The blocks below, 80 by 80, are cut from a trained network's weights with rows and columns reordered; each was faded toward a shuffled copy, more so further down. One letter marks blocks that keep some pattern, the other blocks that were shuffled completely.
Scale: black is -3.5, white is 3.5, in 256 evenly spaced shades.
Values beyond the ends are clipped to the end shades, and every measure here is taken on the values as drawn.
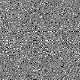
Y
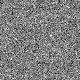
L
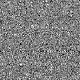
Y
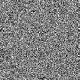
Y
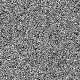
L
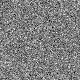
L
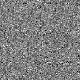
Y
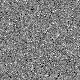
L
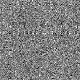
Y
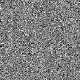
Y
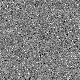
L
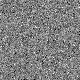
L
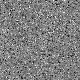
L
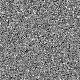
L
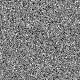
L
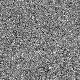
L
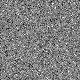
L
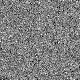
L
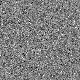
L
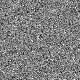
L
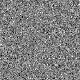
Y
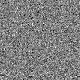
Y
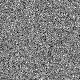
L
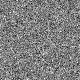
L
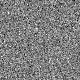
L
